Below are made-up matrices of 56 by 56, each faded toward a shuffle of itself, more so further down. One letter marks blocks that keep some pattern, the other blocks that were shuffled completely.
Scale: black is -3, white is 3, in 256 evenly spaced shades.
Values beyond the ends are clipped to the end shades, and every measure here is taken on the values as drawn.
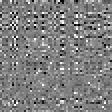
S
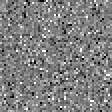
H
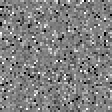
H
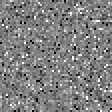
H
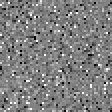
H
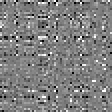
S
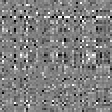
S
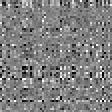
S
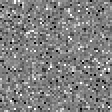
H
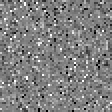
H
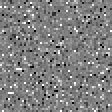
H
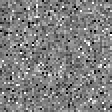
H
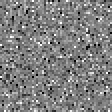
H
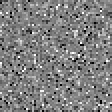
H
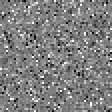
H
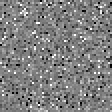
H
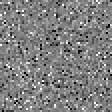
H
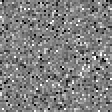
H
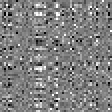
S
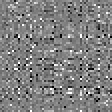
S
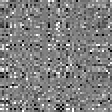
S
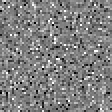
H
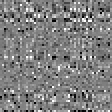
S
